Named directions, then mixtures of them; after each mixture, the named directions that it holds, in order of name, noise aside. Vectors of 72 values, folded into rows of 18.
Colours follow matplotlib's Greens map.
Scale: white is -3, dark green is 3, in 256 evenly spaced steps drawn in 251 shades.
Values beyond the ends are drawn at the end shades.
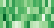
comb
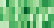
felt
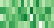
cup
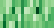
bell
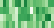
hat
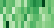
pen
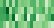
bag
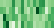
bell, comb, pen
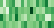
bag, hat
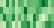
comb, felt, pen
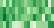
comb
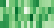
felt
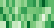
comb, felt, pen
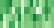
bell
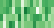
bell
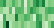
bag, felt, pen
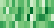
bag, cup, pen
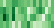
bag, bell, comb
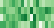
cup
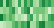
cup, felt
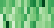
pen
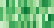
felt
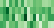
bag, cup
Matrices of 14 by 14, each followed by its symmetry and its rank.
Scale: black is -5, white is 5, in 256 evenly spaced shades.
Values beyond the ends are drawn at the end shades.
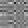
neither, rank two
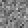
neither, full rank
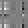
neither, rank one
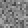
neither, full rank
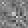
symmetric, rank three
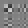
symmetric, rank one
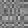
neither, rank two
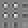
symmetric, rank one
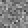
neither, full rank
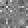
symmetric, rank three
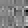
neither, rank two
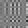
neither, rank one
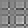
symmetric, rank one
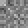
symmetric, rank three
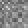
symmetric, rank three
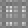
symmetric, rank one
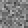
neither, full rank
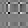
neither, rank one
